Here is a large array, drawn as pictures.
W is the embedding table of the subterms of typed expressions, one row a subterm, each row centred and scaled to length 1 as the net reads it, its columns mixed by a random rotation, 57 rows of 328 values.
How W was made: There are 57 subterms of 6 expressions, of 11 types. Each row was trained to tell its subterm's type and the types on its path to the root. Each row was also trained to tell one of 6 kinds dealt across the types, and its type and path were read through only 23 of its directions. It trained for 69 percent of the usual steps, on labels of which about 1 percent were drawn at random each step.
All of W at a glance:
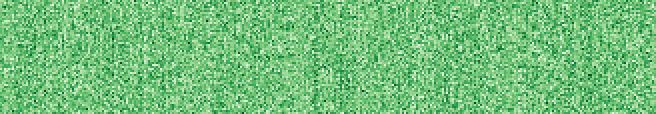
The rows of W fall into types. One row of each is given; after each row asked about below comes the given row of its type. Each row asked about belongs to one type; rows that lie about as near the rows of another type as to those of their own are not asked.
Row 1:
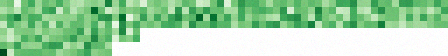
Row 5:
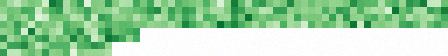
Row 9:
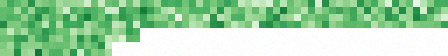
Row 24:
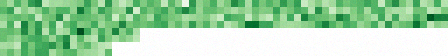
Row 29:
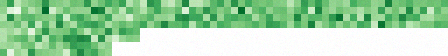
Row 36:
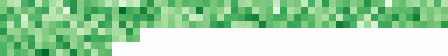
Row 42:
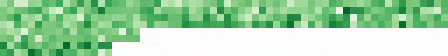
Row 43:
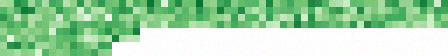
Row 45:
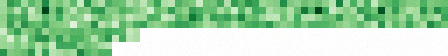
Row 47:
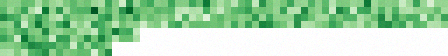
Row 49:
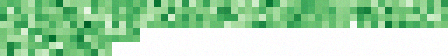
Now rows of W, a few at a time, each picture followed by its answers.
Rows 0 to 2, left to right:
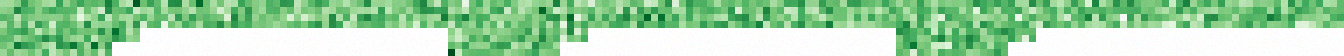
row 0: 47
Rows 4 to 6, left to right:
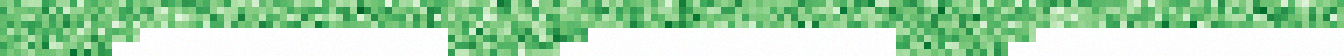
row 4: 45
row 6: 45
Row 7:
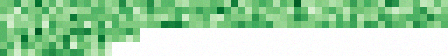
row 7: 43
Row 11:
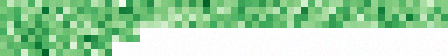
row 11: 47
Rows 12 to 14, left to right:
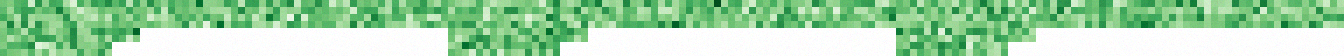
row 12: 45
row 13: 47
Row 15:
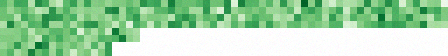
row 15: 47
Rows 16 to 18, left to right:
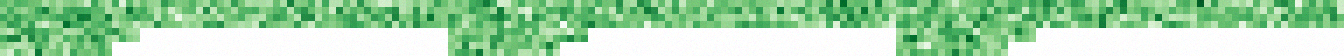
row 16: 24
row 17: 9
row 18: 29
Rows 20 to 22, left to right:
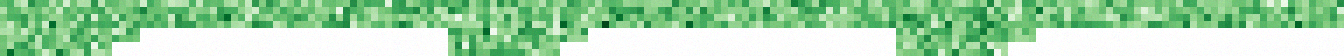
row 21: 49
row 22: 24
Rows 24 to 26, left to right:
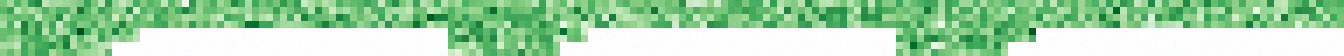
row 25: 24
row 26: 9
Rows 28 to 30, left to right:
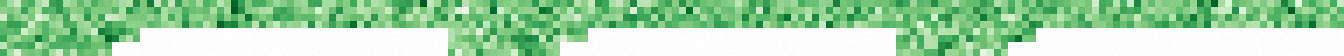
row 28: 5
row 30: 5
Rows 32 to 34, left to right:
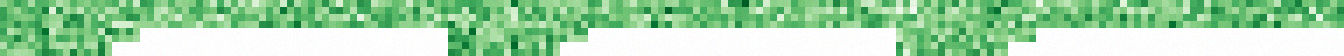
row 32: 43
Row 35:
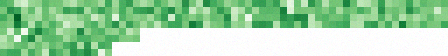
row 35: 1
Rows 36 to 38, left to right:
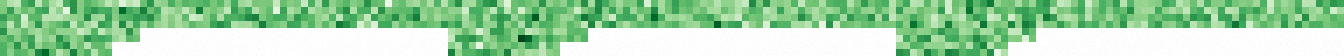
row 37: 29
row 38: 36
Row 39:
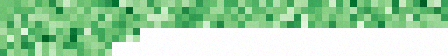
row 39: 45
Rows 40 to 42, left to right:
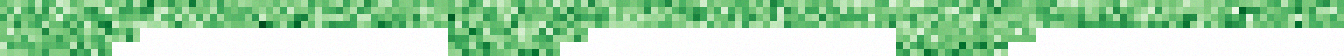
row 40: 43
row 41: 36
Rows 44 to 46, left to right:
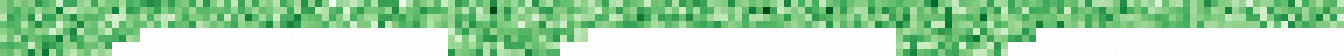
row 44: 5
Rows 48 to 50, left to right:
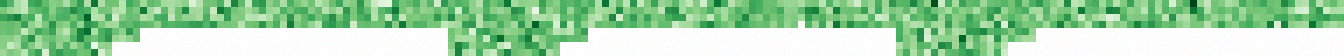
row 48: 24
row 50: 43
